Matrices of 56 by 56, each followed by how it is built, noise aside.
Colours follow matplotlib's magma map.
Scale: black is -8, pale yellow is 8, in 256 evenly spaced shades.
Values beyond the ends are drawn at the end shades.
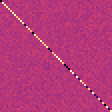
diagonal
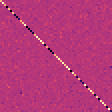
diagonal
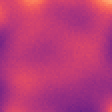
smooth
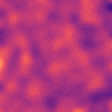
smooth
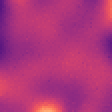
smooth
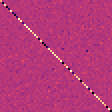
diagonal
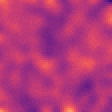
smooth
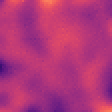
smooth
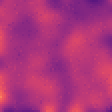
smooth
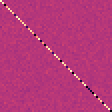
diagonal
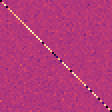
diagonal
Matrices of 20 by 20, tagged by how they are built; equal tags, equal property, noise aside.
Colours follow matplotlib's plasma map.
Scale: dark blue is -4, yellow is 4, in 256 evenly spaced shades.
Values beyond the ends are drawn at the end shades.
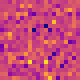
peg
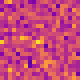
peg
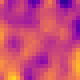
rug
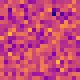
peg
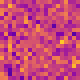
peg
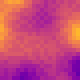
rug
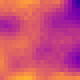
rug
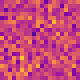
peg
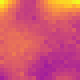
rug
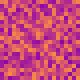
peg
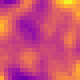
rug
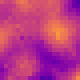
rug
